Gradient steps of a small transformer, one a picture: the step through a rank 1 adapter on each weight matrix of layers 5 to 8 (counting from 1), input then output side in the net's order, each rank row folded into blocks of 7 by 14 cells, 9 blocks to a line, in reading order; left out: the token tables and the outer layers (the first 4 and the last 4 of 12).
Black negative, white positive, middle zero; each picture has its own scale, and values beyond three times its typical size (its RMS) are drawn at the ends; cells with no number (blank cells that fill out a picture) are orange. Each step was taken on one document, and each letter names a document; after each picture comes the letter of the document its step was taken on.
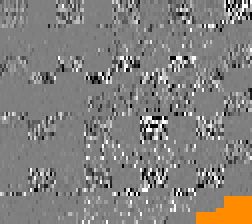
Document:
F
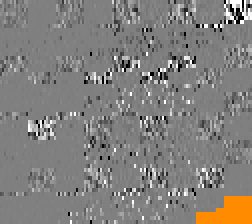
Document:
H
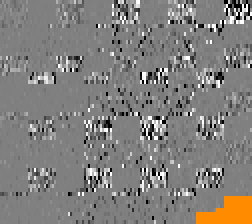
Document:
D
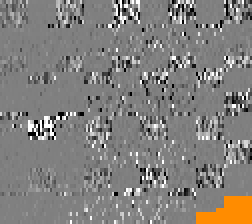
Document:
H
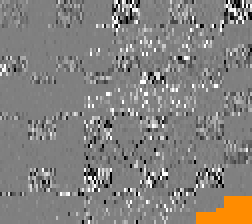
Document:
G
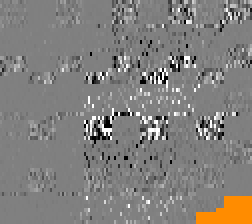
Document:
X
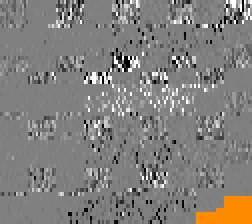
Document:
H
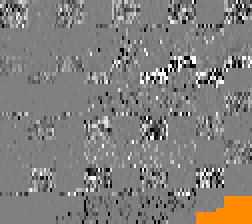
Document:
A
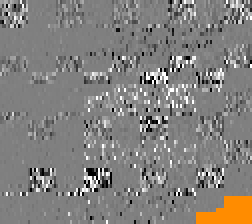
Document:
F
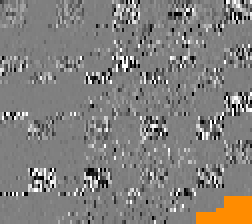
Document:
F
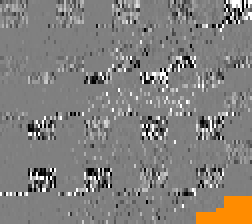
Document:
D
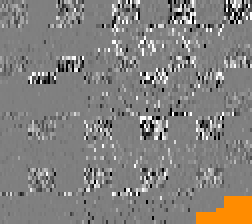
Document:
F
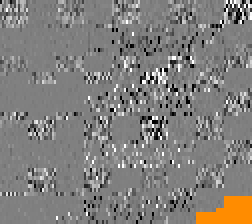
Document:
A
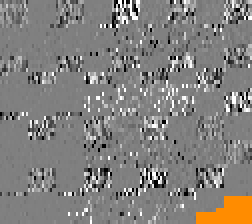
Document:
H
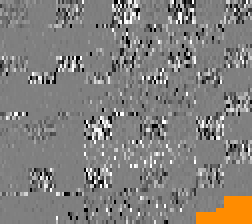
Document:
A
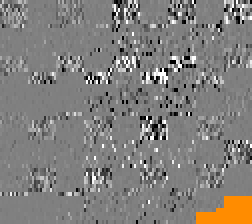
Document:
A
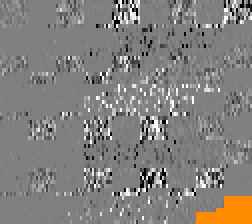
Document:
X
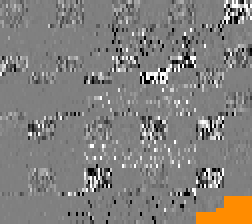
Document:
D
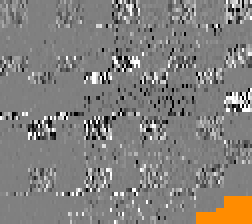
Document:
H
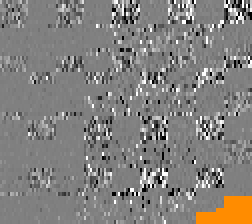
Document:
G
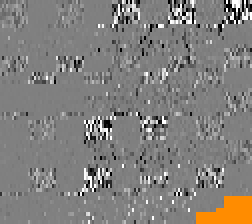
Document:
F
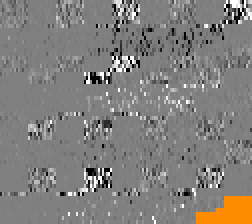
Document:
D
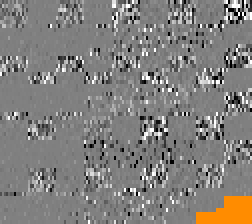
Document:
G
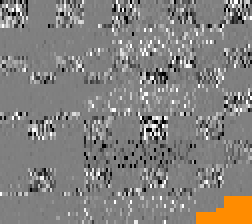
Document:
G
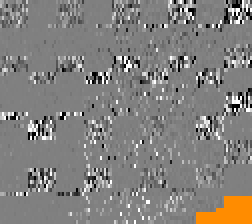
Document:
X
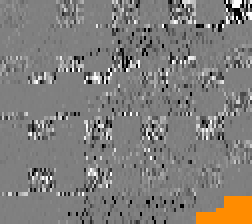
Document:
D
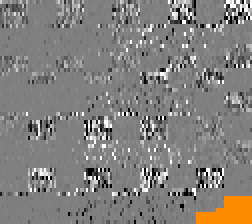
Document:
D
